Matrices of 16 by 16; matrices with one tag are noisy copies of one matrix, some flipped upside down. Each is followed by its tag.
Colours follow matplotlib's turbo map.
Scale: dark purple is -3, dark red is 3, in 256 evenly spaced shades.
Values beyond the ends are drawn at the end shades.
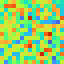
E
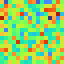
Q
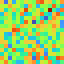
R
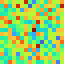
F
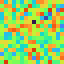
R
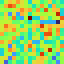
E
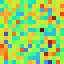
Q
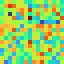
E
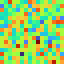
F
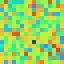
R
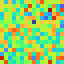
R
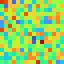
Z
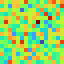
F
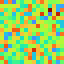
R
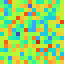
F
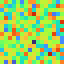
R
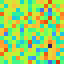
Q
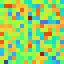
E
